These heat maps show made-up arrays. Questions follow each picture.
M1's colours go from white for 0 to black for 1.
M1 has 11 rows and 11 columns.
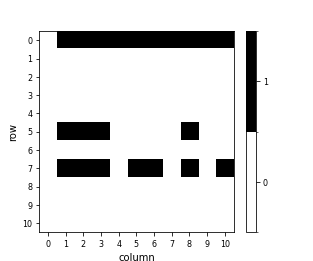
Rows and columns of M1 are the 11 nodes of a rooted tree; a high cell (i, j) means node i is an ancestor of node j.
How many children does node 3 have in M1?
0
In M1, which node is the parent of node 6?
7
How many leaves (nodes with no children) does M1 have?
8
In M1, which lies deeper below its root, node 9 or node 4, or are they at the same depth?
the same depth
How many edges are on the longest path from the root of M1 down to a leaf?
3
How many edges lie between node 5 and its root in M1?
2
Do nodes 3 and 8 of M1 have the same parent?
yes
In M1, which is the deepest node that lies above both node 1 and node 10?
7
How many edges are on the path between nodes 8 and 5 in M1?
1
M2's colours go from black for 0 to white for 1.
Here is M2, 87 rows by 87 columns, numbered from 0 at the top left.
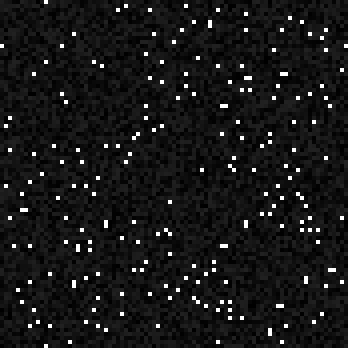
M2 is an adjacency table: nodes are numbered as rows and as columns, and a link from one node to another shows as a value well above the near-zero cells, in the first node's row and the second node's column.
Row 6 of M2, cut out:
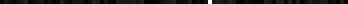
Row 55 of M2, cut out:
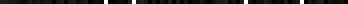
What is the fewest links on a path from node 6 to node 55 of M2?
4
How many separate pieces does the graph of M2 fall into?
7
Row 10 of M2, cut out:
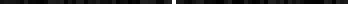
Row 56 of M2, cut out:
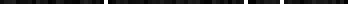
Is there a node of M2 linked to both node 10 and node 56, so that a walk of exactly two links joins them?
no
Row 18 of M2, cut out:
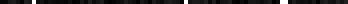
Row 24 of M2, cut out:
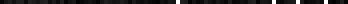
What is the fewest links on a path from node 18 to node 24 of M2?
3
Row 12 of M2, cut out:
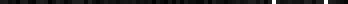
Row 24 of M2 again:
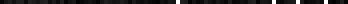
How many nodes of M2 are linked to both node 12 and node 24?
2
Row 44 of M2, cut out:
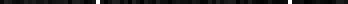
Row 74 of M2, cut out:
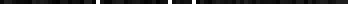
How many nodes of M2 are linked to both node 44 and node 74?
1
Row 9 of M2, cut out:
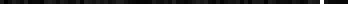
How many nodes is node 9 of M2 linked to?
1
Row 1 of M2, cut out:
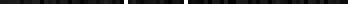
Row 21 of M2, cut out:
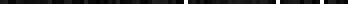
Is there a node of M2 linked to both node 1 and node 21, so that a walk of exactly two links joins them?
yes
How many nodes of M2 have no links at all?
5
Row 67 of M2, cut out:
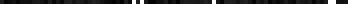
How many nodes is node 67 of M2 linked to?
5
